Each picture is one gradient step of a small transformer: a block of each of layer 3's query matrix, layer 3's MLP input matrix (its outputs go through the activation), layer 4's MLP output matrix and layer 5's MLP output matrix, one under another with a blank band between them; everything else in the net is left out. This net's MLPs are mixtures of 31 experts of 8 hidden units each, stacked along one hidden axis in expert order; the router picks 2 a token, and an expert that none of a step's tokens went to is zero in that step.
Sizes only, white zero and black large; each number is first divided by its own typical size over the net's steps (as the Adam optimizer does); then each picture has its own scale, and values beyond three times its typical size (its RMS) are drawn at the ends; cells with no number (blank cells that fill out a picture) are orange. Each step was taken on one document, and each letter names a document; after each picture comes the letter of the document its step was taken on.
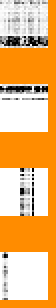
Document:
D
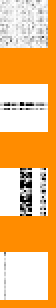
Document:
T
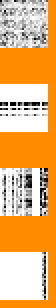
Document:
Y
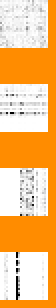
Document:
T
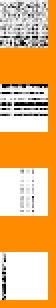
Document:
D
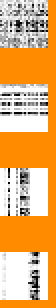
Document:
D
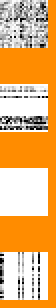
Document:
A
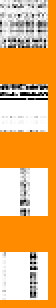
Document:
D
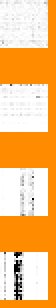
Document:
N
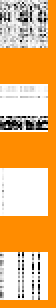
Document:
A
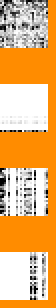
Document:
Y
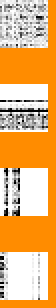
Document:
A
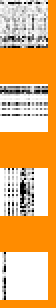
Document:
D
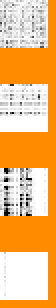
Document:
T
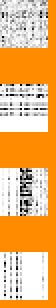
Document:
T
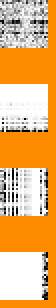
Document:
Y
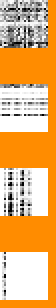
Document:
D
